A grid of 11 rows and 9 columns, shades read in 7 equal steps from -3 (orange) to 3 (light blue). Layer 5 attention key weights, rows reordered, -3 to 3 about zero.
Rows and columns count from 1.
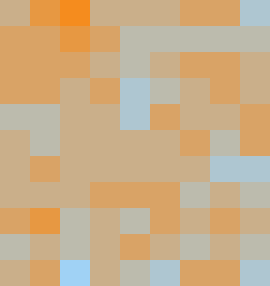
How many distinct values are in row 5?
4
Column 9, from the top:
2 1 0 0 -1 -1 2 1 0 1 2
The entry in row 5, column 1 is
1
